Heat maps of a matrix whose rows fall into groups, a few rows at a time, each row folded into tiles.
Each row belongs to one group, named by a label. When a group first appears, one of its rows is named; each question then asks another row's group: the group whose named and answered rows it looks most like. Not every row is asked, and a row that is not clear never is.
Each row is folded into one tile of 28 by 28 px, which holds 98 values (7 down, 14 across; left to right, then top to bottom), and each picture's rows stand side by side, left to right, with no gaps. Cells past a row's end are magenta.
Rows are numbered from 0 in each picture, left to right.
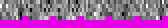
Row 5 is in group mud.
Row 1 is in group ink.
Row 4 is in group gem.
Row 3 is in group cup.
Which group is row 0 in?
mud
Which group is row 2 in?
ink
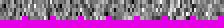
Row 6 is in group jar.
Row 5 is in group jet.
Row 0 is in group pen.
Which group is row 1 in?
mud
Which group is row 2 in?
pen
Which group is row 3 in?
cup
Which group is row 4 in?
ink
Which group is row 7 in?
cup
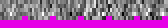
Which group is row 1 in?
ink
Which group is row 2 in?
jet
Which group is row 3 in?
jar
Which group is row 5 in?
gem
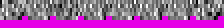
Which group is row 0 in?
jet
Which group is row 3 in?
mud
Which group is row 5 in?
mud
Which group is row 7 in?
jet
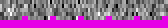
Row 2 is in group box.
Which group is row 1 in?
box
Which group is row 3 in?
ink
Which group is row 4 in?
pen
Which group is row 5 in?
gem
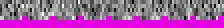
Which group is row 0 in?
box
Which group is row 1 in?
ink
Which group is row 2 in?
mud
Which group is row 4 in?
ink
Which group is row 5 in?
ink
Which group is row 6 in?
box
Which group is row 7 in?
box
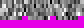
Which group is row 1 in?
box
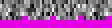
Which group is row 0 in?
gem
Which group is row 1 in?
pen
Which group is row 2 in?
box
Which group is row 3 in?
gem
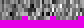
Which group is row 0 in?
gem
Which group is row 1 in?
pen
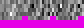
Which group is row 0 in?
cup
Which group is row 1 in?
pen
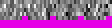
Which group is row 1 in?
mud
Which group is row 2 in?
gem
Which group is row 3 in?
cup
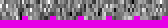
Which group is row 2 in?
jet
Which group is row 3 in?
box
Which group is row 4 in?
ink
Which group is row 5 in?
jet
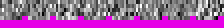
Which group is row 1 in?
box
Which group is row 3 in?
jar
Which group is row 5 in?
mud
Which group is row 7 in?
jar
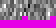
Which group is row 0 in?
jar
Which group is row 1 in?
box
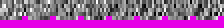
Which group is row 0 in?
jar
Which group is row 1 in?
jet
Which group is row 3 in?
jet
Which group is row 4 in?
pen
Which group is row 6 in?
box
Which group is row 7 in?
pen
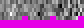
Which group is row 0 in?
cup
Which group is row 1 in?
gem
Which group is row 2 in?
pen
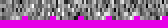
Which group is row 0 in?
ink
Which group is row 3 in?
ink
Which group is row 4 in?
ink
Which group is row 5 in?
box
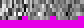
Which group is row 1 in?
cup
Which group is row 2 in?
gem
